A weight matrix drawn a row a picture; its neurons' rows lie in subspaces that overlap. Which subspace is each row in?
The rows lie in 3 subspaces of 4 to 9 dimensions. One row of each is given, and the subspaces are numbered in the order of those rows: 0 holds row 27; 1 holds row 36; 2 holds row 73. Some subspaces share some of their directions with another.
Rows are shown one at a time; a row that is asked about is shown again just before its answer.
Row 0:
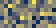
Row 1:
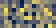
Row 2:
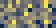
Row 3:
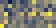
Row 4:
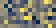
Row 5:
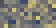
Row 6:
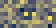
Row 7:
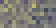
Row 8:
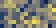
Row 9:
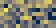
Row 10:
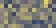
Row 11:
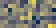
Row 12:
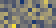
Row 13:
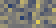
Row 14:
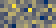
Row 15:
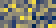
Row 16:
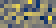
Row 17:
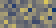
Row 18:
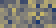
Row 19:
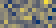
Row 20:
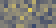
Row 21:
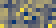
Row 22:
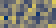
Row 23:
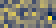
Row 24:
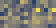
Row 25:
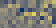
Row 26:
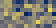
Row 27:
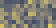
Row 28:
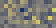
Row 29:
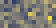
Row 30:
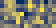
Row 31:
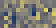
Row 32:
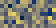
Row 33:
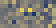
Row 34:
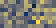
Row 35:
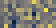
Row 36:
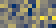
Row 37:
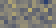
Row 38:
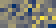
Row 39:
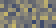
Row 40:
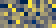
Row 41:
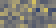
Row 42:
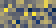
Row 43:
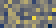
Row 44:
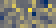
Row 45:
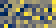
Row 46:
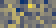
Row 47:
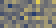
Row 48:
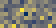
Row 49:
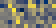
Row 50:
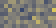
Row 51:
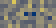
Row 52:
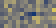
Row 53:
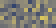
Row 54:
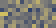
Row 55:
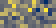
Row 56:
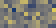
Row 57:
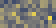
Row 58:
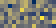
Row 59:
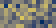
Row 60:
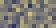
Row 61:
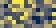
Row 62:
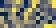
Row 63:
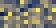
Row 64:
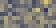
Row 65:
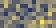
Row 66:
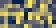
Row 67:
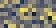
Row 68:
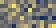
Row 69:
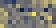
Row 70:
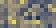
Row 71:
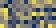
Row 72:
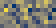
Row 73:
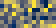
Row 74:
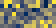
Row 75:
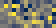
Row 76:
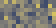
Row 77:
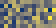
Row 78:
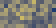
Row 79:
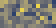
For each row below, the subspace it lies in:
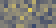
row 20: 2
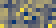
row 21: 0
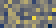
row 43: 0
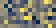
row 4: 2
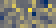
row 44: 0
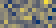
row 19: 2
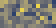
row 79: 1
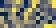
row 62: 1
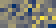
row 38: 1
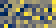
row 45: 1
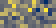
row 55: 2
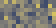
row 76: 0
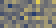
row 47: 1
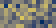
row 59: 2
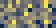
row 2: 0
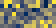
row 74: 2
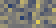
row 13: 0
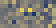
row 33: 0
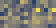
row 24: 2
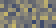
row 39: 2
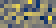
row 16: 1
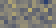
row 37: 2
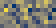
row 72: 0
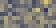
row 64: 2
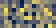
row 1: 1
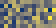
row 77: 1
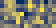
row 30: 1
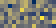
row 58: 0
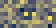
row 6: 0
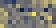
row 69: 0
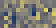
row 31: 1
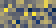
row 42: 0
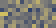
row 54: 2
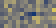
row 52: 1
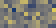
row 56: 1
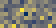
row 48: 0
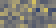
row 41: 2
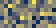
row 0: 0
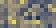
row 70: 1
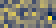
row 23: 0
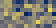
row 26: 1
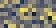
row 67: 0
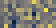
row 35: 1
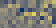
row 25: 0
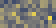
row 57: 0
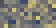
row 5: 1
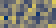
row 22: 1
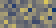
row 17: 2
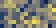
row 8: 0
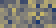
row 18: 1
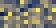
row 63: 2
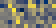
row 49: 1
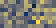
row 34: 1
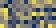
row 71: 0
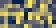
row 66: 1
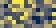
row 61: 1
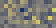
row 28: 2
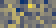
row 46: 1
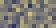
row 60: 1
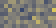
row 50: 1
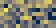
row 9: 0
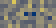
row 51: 1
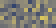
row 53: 1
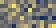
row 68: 1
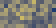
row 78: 2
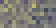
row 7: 1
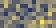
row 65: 2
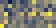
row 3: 0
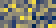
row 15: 2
